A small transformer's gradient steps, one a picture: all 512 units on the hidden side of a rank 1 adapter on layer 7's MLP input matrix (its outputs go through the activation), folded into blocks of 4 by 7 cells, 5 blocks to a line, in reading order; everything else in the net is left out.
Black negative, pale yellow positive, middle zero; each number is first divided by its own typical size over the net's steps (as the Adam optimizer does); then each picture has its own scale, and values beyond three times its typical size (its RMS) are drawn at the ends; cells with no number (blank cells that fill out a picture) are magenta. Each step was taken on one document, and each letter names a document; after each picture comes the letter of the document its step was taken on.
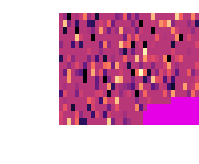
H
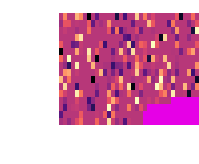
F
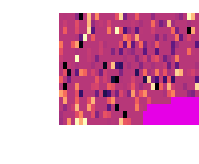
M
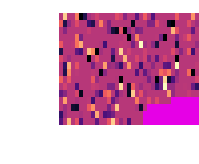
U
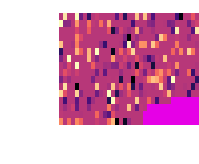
F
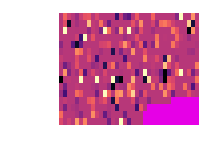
M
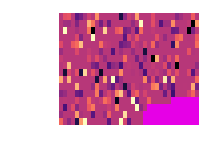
M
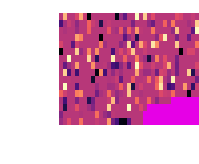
F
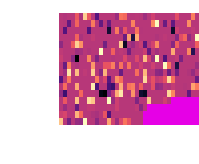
U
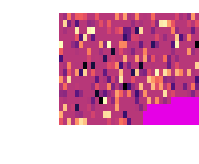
H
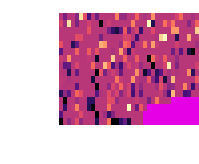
F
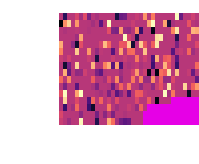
F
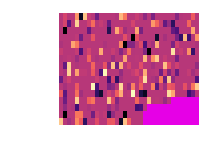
U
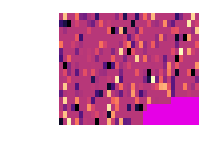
U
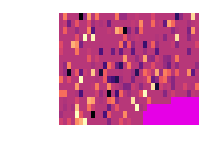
M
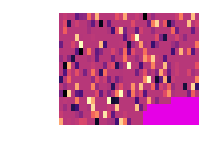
U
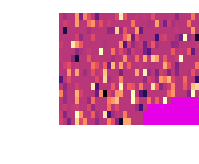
U
